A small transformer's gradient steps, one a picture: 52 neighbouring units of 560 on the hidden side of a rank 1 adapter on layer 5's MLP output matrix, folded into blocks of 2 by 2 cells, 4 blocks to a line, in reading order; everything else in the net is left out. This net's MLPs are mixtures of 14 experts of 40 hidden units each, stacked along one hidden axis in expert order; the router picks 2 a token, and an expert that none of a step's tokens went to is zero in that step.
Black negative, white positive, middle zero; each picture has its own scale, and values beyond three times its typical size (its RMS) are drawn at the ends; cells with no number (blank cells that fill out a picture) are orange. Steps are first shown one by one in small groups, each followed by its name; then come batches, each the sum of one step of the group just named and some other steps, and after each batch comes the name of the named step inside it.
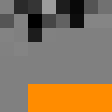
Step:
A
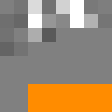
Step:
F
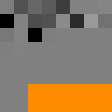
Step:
F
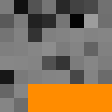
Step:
A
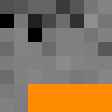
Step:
F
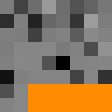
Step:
A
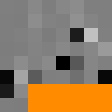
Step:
F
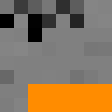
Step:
F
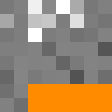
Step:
F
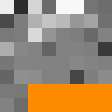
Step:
F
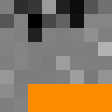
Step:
A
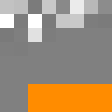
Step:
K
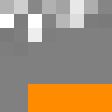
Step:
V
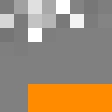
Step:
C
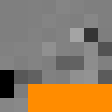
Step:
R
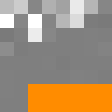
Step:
V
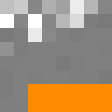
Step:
V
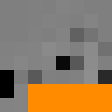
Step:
R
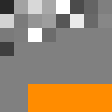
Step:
C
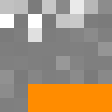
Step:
K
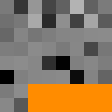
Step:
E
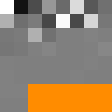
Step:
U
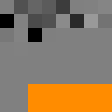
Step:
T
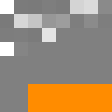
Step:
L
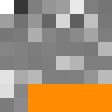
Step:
U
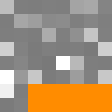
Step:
L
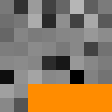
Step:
E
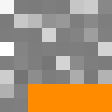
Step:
L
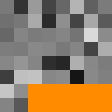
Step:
E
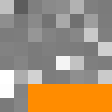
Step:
U
